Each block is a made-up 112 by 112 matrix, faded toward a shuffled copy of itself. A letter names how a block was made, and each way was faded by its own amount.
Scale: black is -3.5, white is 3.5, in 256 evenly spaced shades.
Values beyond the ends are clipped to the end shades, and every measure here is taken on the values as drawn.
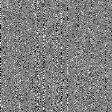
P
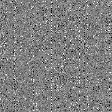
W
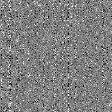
W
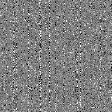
P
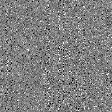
W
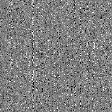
W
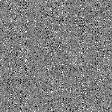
W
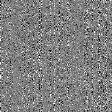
P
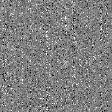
W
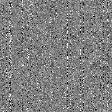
P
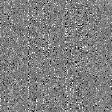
W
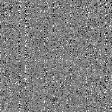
W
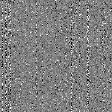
P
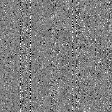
P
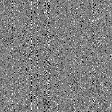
W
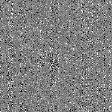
W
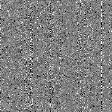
P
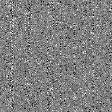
W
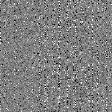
W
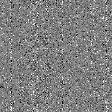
W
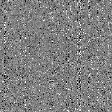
W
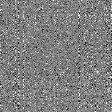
W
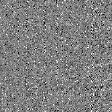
W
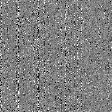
P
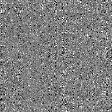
W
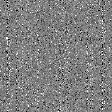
W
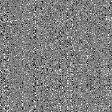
W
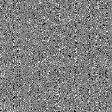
W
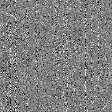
P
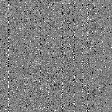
W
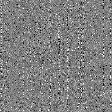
W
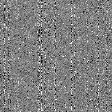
P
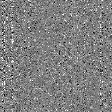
W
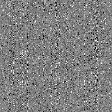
W
